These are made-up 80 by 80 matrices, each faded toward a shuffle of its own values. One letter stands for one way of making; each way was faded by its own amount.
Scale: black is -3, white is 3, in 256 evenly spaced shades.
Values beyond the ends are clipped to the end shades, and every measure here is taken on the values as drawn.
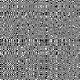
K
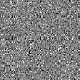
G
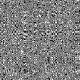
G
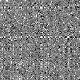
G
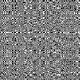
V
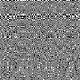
V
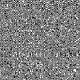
G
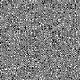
G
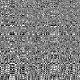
V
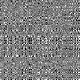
V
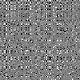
K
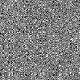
G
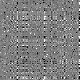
K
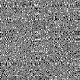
G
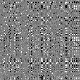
K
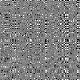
K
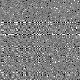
V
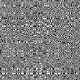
V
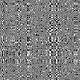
K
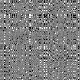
K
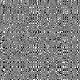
K
